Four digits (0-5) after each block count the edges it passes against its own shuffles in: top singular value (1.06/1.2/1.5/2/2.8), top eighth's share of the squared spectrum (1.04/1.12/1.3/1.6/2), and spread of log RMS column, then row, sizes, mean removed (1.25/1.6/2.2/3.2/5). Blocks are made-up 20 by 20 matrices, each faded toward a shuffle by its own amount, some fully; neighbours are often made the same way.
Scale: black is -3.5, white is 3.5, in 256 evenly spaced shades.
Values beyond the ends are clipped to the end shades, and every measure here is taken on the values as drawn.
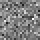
0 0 0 0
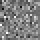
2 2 1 0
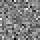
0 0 0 0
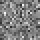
2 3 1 1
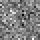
0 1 0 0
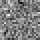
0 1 0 0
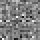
2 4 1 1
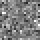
2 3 1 0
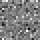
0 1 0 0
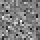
0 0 2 0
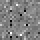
2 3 1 0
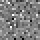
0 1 1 0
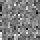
1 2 2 0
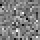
1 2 2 0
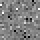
0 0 0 0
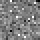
0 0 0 0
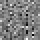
2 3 2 0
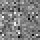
1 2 2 0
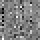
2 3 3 0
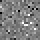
0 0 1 0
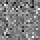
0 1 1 0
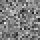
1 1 0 1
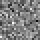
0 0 0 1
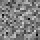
0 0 0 0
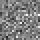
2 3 0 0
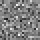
1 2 0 0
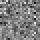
3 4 1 1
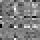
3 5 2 2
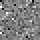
0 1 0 0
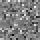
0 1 0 1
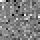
0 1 0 0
